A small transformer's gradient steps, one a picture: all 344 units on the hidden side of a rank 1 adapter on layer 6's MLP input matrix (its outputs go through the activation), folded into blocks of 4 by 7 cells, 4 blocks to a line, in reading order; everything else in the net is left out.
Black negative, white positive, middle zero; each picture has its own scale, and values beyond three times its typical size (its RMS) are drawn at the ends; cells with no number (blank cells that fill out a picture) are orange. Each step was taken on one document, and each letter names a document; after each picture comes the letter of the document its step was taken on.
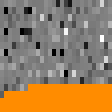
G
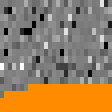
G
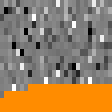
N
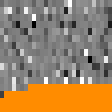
N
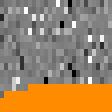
N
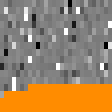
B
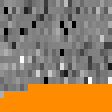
G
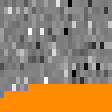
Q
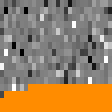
N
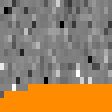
N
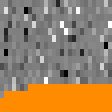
B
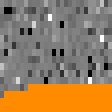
G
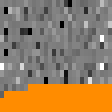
G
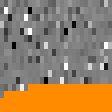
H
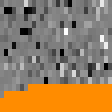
G
